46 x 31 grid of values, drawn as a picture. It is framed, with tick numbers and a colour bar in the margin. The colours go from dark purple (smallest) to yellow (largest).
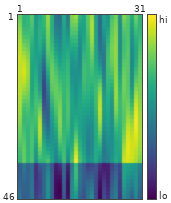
The centre is the calmest part. On average the colour sits 60% of the way up the scale. The grain runs up and down. A horizontal seam about 80% of the way down splits the table, and the top part is higher.
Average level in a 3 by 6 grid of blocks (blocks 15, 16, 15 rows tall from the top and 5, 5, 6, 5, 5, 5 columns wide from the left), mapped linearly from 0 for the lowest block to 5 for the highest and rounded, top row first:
4 3 3 3 3 4
4 2 3 3 3 5
1 1 1 0 0 3
